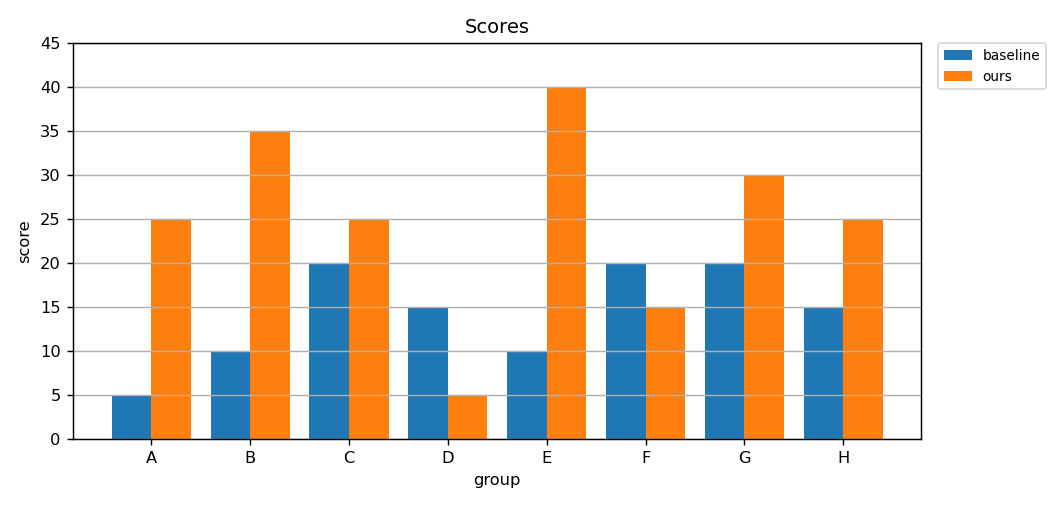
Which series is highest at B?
ours
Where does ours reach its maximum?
E
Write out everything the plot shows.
Title: Scores
x-axis: group, ticks A B C D E F G H
y-axis: score, ticks 0 5 10 15 20 25 30 35 40 45
Legend: baseline, ours
Values:
baseline: 5 10 20 15 10 20 20 15
ours: 25 35 25 5 40 15 30 25
